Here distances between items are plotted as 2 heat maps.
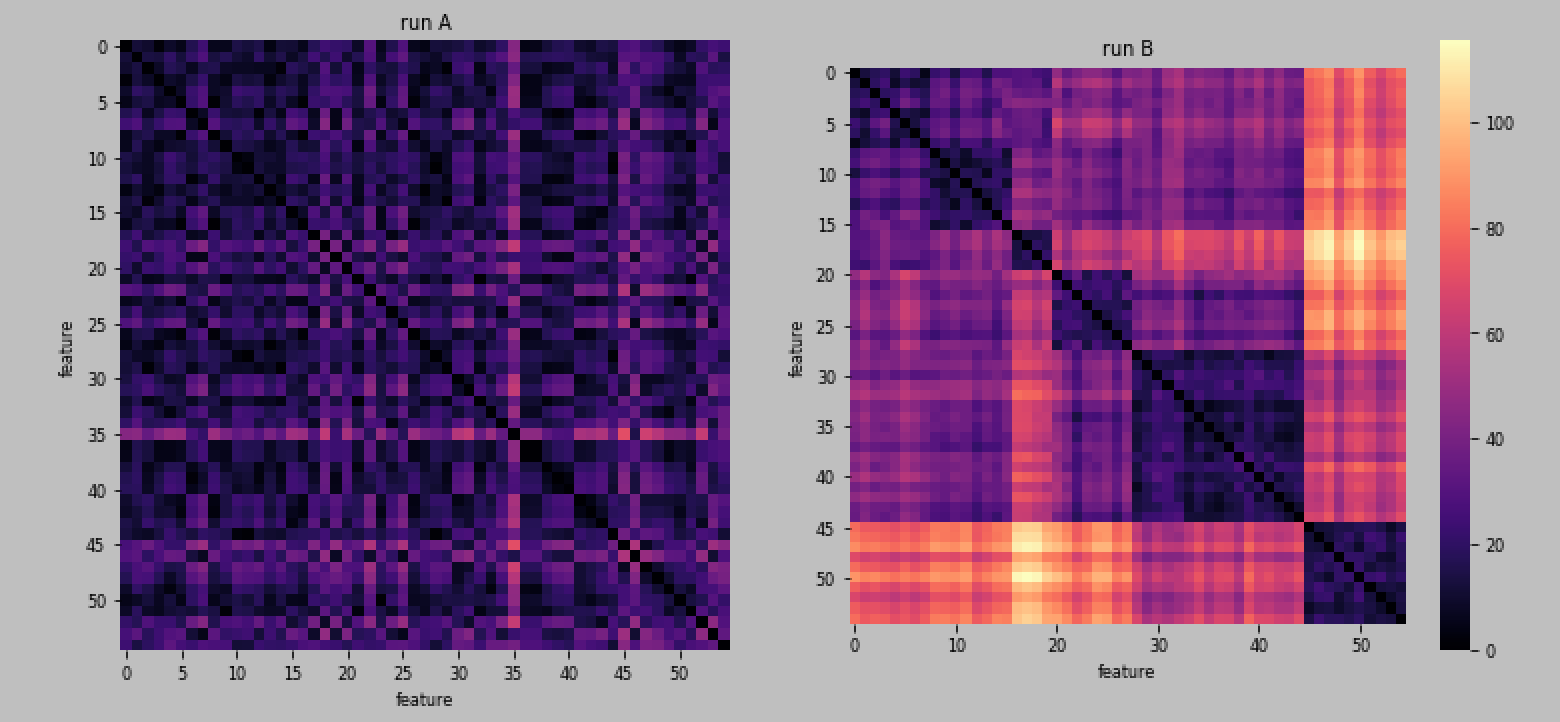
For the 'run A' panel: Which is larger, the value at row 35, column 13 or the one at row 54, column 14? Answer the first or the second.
the first
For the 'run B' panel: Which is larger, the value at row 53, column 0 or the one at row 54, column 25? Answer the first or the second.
the second
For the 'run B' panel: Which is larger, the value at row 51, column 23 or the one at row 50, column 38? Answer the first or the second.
the first
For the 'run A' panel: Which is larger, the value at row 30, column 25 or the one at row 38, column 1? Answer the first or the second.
the first
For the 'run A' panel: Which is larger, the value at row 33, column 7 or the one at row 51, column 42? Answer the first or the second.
the first
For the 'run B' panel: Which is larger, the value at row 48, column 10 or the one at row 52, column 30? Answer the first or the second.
the first
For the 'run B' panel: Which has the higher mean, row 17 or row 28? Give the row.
17
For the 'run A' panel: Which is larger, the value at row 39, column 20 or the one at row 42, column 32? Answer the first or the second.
the first
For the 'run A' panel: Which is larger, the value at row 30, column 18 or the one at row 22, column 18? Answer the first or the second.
the second
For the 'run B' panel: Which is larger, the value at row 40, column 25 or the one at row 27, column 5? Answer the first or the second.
the second
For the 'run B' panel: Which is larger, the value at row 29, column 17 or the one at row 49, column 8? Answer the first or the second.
the second
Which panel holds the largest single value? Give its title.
run B
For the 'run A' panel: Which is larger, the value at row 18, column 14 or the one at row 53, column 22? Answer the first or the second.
the first
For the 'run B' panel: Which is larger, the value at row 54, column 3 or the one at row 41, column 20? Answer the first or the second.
the first
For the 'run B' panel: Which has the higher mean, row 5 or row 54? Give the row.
54
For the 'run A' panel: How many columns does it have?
55
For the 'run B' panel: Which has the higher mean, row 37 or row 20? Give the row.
20
